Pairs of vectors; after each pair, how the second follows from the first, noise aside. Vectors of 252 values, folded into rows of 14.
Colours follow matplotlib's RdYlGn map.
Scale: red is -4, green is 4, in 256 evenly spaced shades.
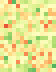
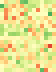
reversed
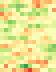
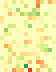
partly zeroed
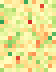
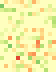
partly zeroed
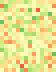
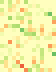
partly zeroed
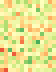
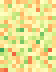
sign-scrambled
